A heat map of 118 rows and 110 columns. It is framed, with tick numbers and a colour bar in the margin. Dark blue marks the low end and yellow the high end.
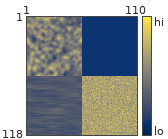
The table splits into 2 rows of 2 panels. Panel 1,1: middling, blotchy, strong in contrast. Panel 1,2: very low, flat. Panel 2,1: low, streaked across, faint in contrast. Panel 2,2: high, fine-grained.
